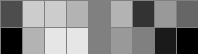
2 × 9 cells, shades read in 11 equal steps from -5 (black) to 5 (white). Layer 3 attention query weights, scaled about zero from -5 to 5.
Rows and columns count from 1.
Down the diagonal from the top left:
-2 2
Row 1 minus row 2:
3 1 -1 -2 0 1 -3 5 4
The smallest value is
-5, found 2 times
